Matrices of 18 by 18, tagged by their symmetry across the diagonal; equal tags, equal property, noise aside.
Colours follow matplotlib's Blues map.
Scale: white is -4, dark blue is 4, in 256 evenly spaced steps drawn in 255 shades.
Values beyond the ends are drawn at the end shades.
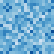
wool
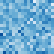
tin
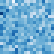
tin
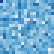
wool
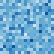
wool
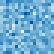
tin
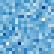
tin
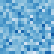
tin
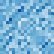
wool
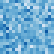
tin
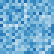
wool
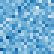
tin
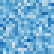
tin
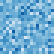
tin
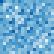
wool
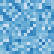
wool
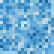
wool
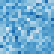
wool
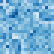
wool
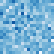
wool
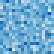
tin
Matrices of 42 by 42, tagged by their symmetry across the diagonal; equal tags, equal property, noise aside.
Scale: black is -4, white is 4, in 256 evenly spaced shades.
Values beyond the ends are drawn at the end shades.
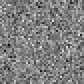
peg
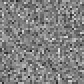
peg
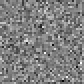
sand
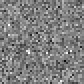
peg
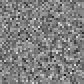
sand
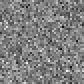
sand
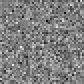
sand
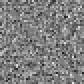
sand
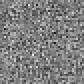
sand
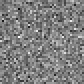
peg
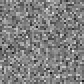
sand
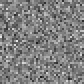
peg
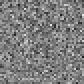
peg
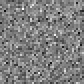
peg
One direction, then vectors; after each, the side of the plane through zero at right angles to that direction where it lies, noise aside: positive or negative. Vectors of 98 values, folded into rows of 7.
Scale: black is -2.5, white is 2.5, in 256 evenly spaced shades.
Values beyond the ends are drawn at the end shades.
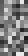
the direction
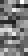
positive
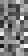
positive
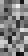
negative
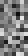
positive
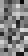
negative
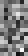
negative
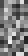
positive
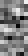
negative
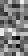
positive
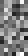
positive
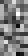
negative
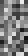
positive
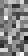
positive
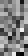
negative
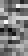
negative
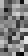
negative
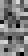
negative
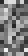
positive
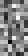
negative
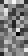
positive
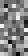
negative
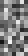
positive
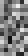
negative
